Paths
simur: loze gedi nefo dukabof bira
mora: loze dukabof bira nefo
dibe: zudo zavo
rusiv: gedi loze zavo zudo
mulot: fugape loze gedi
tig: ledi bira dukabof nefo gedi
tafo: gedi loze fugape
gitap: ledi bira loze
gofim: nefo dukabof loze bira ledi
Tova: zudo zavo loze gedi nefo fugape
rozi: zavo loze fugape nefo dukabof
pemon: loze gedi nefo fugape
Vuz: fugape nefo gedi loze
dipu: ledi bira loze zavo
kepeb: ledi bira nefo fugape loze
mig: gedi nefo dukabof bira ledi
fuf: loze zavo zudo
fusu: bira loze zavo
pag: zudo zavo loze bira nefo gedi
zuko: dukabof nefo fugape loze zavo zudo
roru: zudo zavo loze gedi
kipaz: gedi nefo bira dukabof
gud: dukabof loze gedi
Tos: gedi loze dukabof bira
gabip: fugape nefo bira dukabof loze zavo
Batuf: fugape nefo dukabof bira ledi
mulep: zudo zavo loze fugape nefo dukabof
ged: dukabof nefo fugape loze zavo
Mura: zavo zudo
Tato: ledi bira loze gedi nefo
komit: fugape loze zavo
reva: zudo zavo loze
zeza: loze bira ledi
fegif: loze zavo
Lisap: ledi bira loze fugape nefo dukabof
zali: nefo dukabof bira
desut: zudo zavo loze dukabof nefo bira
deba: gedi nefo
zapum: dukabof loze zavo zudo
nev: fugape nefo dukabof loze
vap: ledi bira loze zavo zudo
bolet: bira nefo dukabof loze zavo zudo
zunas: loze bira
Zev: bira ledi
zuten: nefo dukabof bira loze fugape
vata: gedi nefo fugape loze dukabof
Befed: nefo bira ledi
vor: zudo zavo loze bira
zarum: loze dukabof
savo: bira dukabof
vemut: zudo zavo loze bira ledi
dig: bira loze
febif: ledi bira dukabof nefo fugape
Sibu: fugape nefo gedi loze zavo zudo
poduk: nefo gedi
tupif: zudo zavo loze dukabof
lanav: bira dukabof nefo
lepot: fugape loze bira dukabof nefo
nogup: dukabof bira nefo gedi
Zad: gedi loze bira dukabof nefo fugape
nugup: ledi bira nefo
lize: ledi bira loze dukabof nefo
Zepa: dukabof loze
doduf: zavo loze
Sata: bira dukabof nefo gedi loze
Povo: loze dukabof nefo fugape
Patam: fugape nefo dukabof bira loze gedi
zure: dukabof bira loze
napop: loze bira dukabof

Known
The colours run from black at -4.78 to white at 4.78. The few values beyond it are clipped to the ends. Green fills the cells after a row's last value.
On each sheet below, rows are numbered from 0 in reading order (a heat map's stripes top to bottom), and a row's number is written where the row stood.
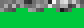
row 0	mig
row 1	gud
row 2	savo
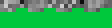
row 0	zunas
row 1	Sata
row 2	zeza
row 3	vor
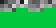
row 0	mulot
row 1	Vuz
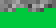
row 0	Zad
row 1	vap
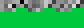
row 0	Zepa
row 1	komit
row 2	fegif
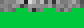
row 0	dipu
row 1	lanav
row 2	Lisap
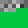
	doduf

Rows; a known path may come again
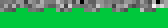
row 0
mig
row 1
bolet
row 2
nugup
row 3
Tova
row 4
vap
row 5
deba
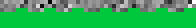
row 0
fusu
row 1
Zepa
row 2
pemon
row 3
simur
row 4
fuf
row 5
ged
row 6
gud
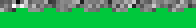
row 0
poduk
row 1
gitap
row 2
dipu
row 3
gofim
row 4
fegif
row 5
Sibu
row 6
reva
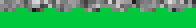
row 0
Lisap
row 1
savo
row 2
rozi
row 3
roru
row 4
zunas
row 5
Sata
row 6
lanav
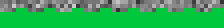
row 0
Tato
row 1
zapum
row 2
doduf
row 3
vemut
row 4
zali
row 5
Patam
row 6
lize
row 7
febif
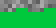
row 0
Zad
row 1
zuko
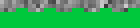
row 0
lepot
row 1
kepeb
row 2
mulep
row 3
komit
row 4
pag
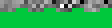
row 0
gabip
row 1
Batuf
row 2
Zev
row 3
dig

